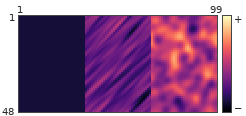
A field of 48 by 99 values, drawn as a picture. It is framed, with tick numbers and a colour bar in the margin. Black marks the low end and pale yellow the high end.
It is made of 1 by 3 panels. Panel 1,1: very low, flat. Panel 1,2: low, slanting up to the right. Panel 1,3: middling, blotchy, strong in contrast.
